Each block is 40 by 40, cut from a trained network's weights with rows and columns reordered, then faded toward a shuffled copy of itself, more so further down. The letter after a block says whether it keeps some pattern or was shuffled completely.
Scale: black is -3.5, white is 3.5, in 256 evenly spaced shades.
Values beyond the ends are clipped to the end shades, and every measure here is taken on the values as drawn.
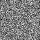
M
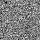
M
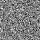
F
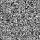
F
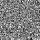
F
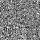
F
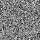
M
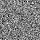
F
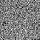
F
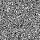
M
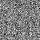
F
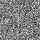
M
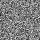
M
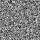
M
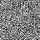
F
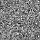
F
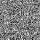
F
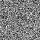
F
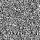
F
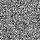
F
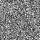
M
